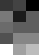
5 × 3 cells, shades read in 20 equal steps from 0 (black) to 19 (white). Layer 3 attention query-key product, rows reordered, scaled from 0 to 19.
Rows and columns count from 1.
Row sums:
9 18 22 26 45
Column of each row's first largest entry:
2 1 1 2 1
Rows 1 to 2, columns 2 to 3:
5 0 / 2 7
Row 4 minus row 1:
2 5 10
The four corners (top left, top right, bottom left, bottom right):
4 0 19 14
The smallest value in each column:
4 2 0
